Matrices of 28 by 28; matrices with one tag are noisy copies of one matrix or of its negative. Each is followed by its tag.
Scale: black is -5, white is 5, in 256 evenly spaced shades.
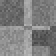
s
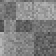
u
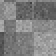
u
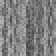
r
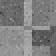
s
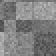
u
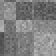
u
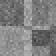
s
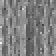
r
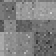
u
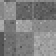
u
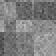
u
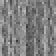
r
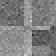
s
